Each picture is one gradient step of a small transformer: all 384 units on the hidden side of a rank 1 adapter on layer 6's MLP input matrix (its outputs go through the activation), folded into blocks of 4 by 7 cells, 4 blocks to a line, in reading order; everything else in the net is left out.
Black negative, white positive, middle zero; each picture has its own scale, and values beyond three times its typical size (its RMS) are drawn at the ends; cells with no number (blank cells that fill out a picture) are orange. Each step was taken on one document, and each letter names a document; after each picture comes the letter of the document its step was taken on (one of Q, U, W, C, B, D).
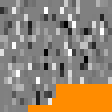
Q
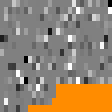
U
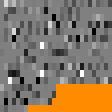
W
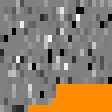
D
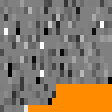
W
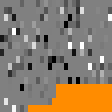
D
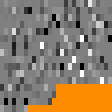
W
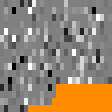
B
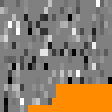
Q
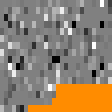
D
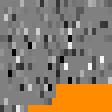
D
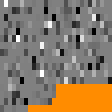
W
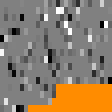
D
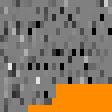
Q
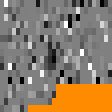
D
